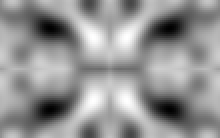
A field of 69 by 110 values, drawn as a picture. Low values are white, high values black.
No row or column stands out. There are no lone odd cells. It mirrors both left to right and top to bottom. The field is smooth, with broad soft blobs. There is no seam.
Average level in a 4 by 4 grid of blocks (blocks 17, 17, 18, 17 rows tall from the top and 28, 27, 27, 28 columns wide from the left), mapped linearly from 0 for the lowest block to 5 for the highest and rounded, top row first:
5115 | 1001 | 1001 | 5115
